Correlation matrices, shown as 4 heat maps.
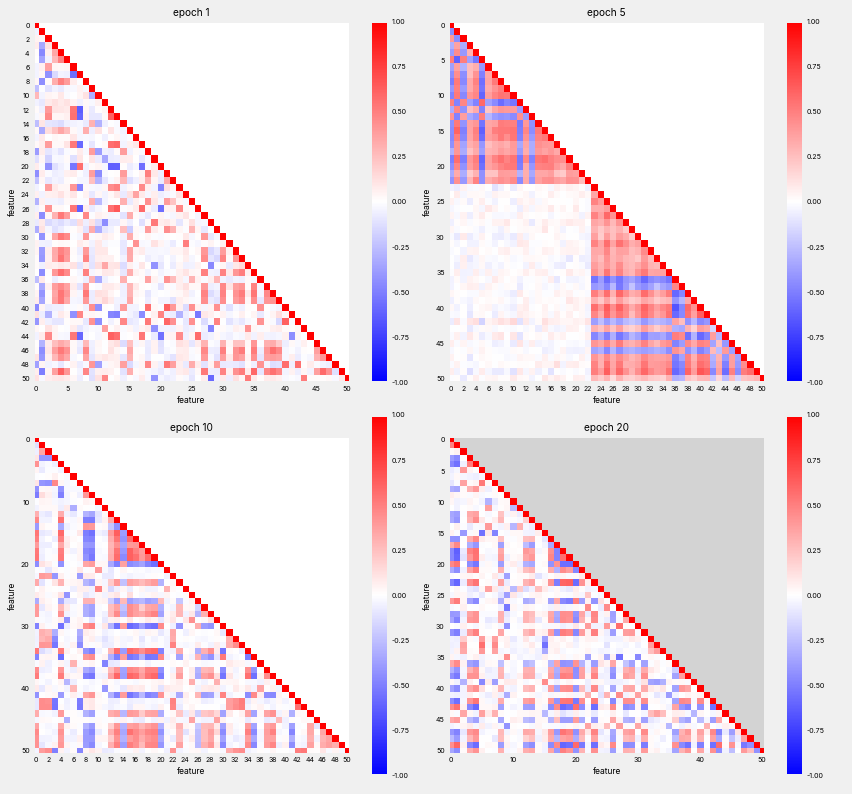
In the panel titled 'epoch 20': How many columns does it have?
51
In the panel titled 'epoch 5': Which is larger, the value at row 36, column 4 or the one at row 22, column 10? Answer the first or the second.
the second
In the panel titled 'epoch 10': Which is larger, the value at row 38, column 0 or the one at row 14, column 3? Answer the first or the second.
the first
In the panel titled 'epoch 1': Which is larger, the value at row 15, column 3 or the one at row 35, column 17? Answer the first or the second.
the first
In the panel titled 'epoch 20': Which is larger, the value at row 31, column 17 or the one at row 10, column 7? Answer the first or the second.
the second
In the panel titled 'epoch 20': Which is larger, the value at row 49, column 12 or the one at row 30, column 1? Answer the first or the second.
the second
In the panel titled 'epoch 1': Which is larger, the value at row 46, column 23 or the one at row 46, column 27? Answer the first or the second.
the second
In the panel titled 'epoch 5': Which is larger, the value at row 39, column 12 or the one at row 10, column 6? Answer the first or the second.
the second
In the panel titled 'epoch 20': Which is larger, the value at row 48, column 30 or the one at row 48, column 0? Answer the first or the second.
the first
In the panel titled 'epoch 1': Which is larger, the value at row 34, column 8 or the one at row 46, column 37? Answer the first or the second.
the second
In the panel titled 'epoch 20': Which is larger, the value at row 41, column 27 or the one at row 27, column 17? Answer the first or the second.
the first
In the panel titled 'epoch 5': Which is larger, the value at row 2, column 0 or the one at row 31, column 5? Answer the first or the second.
the first
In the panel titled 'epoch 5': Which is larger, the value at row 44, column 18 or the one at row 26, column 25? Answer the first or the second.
the second
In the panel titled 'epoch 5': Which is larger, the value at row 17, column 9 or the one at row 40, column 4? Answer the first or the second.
the first
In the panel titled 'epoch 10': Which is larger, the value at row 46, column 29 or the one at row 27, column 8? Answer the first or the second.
the first
